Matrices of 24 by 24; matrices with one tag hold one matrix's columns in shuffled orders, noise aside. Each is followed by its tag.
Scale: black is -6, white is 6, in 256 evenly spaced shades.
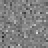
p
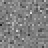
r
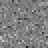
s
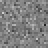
r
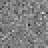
r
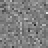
r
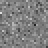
r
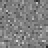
s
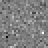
p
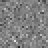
s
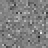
p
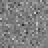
r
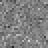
s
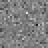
r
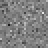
r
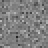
p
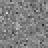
r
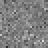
s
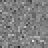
s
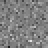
s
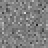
r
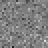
s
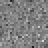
s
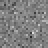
p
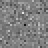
r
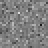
r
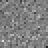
s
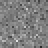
s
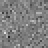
p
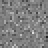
p
